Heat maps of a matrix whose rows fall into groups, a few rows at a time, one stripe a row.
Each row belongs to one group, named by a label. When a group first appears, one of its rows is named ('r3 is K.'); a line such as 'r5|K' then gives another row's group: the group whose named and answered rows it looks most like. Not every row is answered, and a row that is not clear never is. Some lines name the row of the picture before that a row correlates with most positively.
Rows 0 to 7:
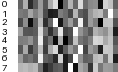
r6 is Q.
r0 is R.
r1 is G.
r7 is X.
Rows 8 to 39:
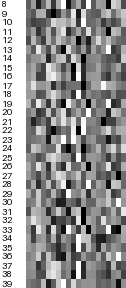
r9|G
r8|R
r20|R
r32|X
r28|R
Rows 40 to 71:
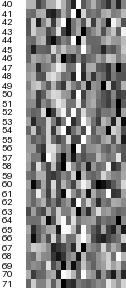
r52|G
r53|Q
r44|G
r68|G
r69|Q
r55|Q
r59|G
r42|R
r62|X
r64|G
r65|Q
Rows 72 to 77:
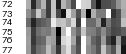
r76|Q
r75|Q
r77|Q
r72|X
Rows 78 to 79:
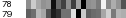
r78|X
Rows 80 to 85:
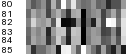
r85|Q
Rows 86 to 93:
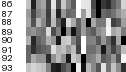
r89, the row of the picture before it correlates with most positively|82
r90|Q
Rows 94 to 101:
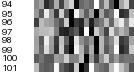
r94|R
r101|Q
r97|X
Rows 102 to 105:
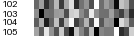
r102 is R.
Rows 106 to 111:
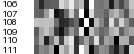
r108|X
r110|R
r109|G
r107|G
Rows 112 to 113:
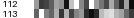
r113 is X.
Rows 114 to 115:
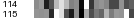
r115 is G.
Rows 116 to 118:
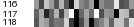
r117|R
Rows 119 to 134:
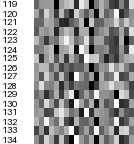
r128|X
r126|X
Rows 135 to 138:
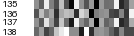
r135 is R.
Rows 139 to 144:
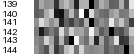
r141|X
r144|G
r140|G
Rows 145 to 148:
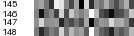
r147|X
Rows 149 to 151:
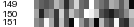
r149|Q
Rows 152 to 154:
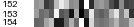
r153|Q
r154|G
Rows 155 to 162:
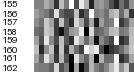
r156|Q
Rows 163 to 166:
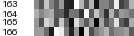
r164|X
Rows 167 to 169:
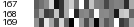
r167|G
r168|R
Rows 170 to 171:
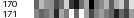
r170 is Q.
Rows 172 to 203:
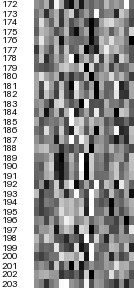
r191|G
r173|R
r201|Q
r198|X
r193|Q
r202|X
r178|R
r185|Q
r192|R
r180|X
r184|R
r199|Q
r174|X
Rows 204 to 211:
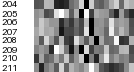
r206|X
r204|G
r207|X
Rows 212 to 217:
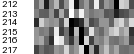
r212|R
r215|Q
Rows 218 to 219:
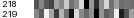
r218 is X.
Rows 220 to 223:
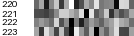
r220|R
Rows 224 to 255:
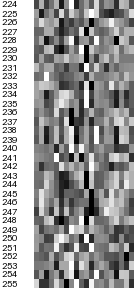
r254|R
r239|R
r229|G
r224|R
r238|R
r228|R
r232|G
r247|X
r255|Q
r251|Q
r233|X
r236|Q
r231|X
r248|G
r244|G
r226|X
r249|Q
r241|Q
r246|X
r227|G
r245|X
